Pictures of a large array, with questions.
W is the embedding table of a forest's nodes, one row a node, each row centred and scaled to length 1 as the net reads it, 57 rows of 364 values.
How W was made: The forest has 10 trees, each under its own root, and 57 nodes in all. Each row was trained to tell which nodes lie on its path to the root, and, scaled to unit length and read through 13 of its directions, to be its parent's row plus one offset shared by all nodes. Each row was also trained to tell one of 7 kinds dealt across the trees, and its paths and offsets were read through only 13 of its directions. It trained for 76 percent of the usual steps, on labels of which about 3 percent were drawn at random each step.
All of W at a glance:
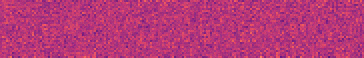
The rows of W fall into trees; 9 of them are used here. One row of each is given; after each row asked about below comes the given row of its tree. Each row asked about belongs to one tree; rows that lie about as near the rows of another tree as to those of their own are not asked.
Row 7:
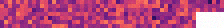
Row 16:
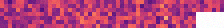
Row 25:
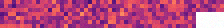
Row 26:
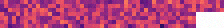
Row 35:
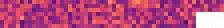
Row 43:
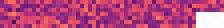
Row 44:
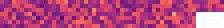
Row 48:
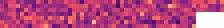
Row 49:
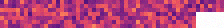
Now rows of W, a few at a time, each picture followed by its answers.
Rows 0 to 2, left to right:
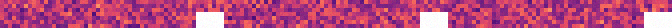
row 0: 44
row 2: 26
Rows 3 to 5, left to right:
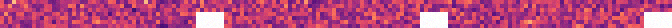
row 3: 48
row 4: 35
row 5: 43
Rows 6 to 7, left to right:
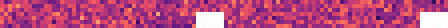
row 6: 48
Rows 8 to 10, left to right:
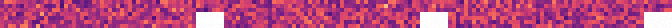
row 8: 44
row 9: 26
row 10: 35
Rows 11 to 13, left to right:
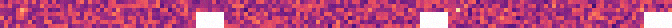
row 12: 48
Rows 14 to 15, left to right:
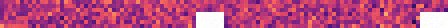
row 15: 7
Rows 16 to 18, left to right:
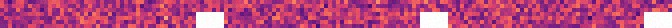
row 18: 16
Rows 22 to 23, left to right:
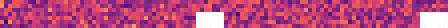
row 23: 49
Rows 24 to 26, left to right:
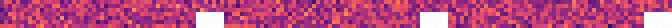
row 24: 25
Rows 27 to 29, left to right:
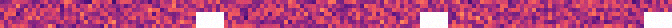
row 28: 48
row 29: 25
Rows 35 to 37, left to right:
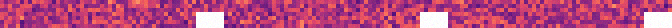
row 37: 43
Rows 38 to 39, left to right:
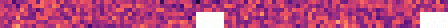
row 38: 7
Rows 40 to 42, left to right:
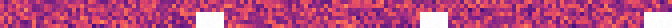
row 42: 7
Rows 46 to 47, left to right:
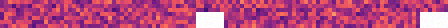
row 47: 7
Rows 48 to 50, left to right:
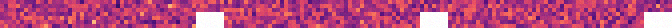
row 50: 49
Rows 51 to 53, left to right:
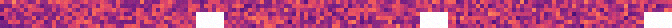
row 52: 48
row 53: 35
